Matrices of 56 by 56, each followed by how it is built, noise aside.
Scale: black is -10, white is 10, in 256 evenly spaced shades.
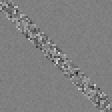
banded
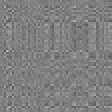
low rank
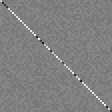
diagonal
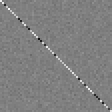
diagonal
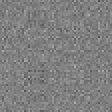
low rank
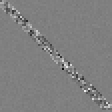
banded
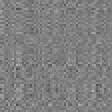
low rank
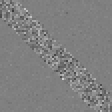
banded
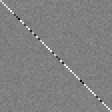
diagonal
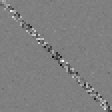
banded
